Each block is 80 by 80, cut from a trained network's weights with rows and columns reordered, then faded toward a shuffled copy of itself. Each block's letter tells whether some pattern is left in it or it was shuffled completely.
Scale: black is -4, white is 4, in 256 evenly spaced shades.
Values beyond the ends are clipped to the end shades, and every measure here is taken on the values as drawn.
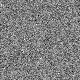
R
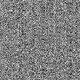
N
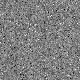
R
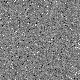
R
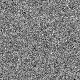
R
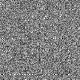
N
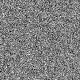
R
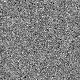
R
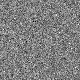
R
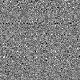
N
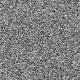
R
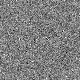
R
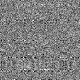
N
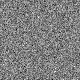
R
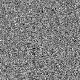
N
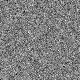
R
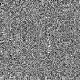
N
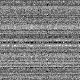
N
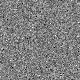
R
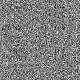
N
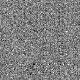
N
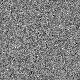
R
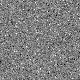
R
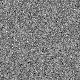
R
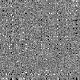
N
